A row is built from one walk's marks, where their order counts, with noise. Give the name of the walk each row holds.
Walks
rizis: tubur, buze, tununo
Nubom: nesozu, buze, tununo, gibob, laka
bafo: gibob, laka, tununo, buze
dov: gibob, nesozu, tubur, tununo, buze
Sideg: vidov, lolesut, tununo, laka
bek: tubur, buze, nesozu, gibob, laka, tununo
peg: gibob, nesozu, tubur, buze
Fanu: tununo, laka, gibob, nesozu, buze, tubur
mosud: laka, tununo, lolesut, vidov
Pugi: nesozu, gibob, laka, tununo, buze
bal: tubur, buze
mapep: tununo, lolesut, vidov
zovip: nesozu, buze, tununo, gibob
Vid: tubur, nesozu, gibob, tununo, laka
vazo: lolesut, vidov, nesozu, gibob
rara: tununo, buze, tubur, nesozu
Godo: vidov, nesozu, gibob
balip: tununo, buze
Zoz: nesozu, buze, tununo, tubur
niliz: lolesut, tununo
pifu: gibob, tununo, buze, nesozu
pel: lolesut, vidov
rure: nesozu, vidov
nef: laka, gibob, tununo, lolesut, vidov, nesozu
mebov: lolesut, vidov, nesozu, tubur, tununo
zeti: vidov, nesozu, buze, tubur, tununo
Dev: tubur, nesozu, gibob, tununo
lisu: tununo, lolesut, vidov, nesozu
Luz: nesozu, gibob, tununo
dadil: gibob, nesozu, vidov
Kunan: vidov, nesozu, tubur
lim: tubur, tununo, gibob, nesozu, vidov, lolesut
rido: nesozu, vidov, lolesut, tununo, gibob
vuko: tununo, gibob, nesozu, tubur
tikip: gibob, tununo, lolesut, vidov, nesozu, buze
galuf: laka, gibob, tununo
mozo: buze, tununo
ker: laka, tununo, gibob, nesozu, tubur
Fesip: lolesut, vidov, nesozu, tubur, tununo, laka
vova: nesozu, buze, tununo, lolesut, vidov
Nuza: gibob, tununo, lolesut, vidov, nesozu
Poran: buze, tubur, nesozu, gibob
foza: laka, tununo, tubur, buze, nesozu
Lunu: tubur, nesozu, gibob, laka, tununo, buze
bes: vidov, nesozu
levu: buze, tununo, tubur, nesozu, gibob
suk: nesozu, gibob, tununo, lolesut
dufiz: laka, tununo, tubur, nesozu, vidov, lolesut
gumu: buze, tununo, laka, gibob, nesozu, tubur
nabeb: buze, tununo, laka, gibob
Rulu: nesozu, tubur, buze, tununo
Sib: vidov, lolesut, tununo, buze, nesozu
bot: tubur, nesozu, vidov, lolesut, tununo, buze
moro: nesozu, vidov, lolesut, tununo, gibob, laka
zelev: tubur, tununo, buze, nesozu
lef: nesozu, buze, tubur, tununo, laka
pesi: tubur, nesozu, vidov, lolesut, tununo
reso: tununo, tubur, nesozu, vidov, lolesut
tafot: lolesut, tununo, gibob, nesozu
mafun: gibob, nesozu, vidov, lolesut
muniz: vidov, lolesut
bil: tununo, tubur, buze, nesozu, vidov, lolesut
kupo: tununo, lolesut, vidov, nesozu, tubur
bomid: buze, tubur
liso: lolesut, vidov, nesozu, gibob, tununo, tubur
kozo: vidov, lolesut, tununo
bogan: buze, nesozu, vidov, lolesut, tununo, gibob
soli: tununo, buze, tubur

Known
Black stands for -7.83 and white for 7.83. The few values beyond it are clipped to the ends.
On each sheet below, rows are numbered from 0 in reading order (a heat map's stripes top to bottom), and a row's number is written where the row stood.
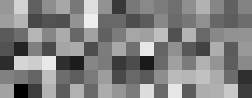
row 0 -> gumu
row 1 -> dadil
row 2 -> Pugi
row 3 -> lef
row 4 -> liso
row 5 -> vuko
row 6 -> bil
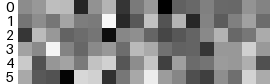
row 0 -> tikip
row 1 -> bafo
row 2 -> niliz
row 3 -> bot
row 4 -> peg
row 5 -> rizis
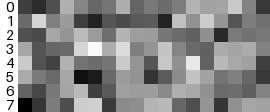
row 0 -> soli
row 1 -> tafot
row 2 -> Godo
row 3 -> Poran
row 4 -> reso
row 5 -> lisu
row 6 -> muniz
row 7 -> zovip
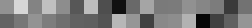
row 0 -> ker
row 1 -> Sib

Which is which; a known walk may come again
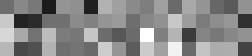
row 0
Luz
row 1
rara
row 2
dufiz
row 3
reso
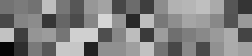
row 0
vuko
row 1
rure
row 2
peg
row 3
zovip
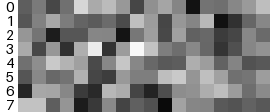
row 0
nabeb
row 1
Sib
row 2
pifu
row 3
zeti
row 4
Kunan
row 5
suk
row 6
pel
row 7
Nuza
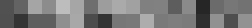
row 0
Godo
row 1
Nubom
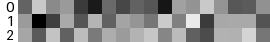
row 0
tafot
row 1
bil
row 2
bal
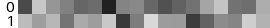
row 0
niliz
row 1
Lunu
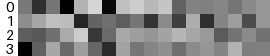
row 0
Rulu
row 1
Fesip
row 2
muniz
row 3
Zoz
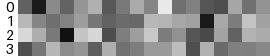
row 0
lef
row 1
lim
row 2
Dev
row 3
Pugi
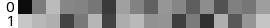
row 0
rido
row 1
pesi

